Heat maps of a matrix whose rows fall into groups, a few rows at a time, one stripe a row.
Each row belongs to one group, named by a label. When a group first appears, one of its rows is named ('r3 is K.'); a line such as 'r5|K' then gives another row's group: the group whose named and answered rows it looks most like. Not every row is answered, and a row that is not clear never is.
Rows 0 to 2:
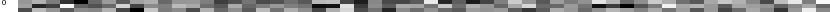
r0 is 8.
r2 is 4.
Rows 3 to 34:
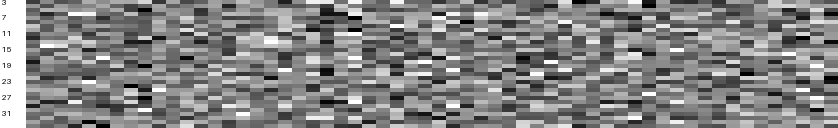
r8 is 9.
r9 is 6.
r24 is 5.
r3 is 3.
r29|9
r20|9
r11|3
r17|3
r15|8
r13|4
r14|4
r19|4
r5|4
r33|8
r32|3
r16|5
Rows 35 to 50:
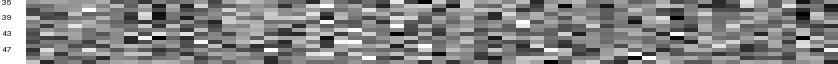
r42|3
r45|3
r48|3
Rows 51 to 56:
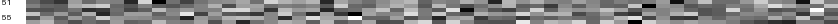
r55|3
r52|5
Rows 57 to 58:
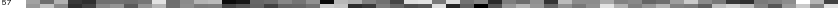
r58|8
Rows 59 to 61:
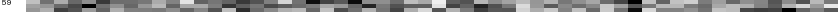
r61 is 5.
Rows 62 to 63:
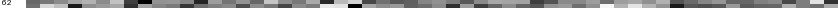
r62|4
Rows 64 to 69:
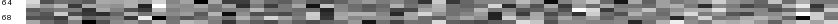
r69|8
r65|6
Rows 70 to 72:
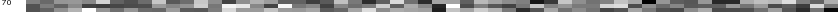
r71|9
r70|5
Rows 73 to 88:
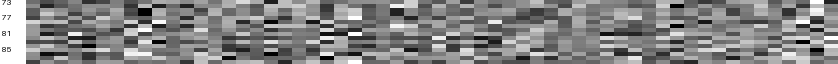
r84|8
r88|3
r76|4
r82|8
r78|6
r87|5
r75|4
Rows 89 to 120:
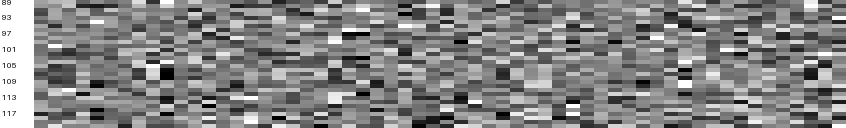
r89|6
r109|8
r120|9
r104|6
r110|8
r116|8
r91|3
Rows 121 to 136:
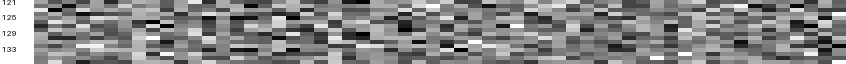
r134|6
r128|6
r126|4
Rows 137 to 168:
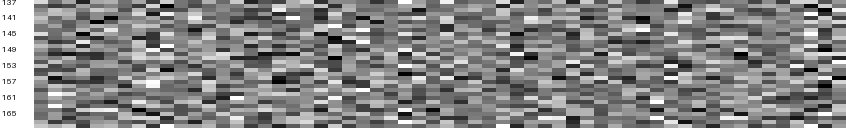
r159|3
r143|3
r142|8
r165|4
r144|3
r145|6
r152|9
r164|5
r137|6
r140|6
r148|6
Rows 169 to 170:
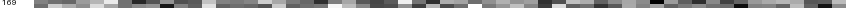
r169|5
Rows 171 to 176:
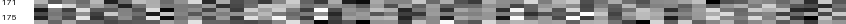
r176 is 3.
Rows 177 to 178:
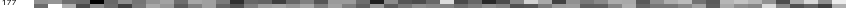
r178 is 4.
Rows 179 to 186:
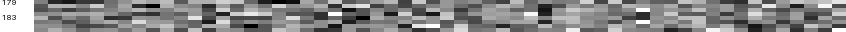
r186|9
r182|5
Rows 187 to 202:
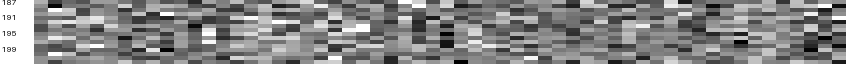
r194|3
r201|5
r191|5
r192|4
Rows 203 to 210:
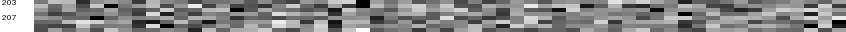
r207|8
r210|3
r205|5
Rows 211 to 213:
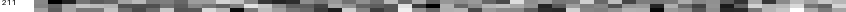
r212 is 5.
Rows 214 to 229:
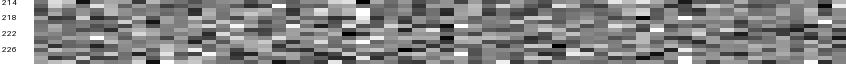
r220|9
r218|8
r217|3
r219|4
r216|3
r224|3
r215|9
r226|6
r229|6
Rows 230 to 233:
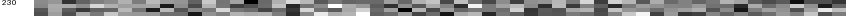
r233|3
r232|4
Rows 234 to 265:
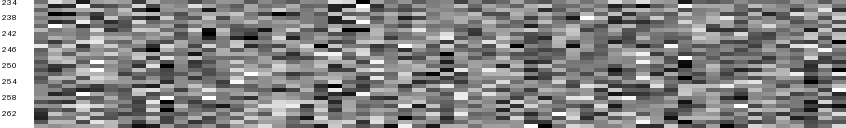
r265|5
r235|8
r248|6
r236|4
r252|5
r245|6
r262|9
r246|4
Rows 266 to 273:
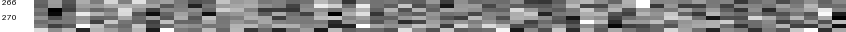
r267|3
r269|4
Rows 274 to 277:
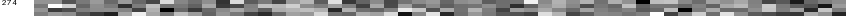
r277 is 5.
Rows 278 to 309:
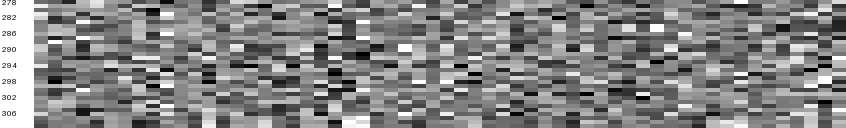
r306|6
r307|3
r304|6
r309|3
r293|5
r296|9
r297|4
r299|6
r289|6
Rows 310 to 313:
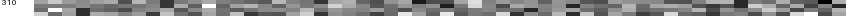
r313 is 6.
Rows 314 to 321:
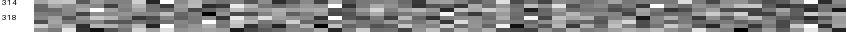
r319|9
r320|6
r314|6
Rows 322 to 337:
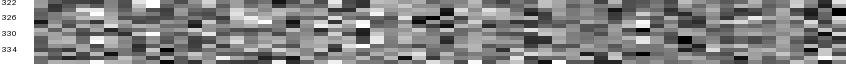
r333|3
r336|4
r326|5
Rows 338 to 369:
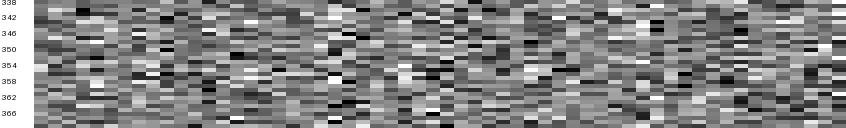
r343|5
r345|5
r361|9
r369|3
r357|5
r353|3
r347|8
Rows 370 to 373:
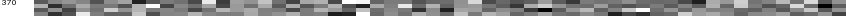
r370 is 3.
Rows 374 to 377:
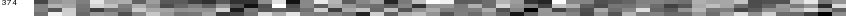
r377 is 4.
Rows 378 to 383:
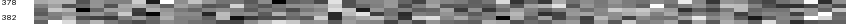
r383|4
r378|6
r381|4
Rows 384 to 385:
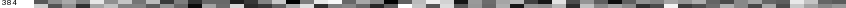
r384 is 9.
